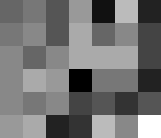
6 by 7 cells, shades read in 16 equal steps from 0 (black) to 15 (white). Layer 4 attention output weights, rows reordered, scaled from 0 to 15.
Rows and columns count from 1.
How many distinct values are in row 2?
6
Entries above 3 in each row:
5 7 7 5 6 5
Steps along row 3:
down up up same same down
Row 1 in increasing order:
1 2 5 6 7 9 11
